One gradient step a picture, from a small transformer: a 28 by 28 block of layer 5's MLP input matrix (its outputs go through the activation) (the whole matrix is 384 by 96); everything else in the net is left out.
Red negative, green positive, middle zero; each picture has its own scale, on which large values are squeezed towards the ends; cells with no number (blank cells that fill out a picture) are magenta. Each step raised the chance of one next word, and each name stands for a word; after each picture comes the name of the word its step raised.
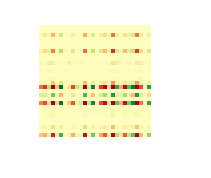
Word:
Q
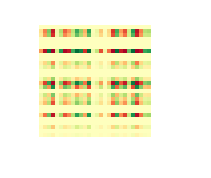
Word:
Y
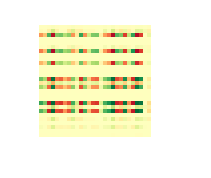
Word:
Y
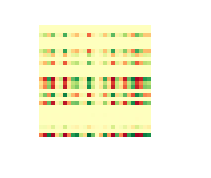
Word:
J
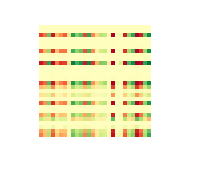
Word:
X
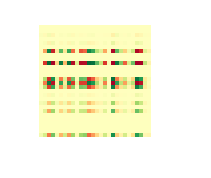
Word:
Y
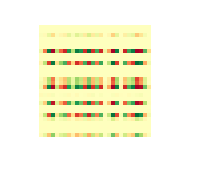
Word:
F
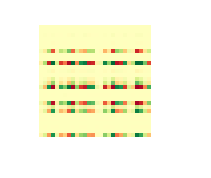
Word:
F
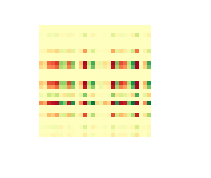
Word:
J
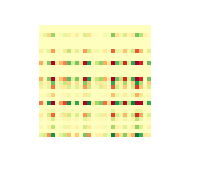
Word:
X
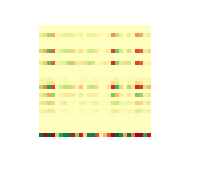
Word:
Q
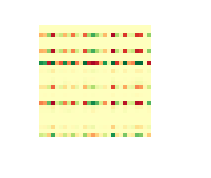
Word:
F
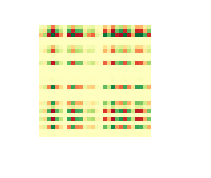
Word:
J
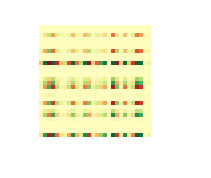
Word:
F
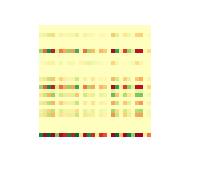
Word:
Q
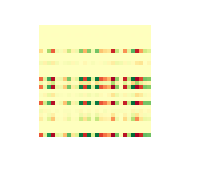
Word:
Q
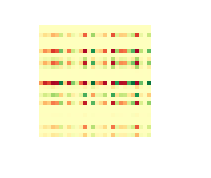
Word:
Y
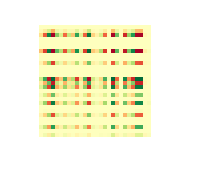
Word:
Y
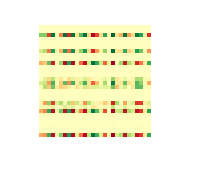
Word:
J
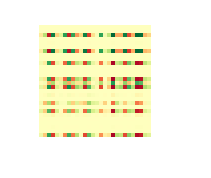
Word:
J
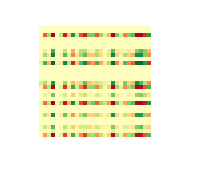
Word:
F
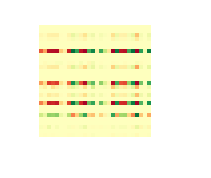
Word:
F
